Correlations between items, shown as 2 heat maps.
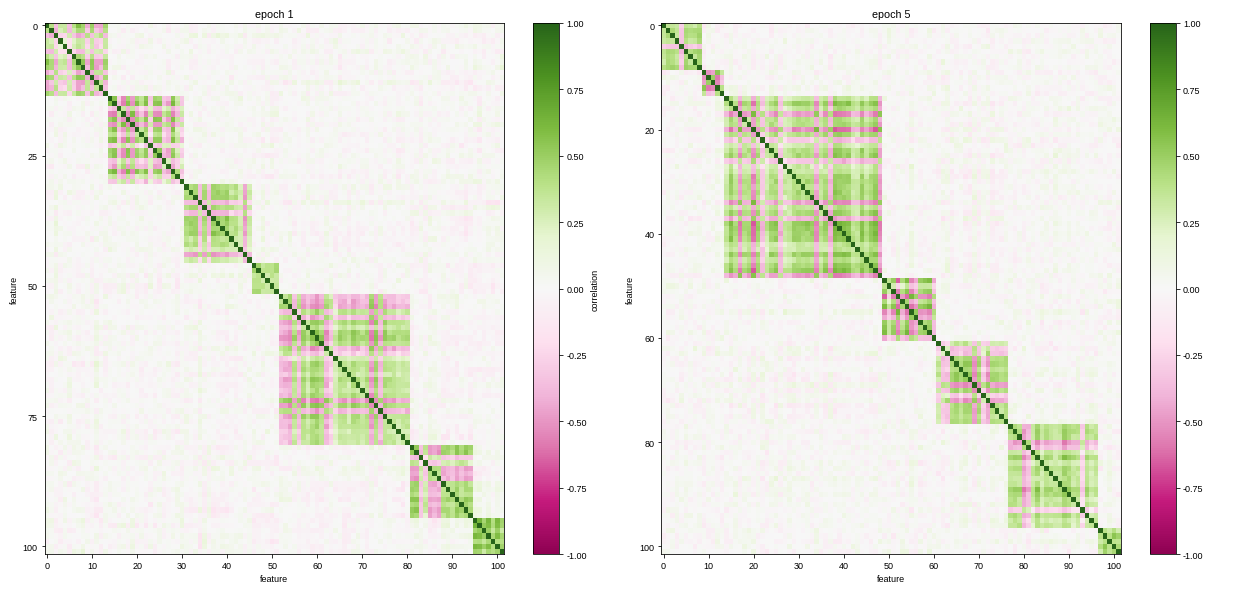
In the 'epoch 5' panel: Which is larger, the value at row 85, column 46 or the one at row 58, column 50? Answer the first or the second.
the second
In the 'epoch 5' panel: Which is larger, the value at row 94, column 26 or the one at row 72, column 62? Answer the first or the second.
the second
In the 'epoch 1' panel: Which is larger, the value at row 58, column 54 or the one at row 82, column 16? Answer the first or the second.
the second
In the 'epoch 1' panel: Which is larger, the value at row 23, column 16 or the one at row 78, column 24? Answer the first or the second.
the first
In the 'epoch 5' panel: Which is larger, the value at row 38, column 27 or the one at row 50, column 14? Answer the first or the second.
the first
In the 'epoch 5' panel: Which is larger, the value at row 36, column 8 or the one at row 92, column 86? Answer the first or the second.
the second
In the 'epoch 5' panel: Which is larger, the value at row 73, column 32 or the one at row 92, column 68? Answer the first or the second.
the second
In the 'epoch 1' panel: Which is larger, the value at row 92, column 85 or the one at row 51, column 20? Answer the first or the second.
the second
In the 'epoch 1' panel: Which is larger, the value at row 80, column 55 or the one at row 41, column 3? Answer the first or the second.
the first
